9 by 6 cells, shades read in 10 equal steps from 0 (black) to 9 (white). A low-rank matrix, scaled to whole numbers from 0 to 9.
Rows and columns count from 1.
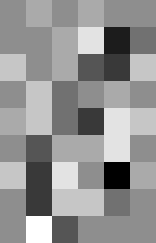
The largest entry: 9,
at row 9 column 2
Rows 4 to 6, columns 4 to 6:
5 6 5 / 2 8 7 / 6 8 5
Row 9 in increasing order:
3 5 5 5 5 9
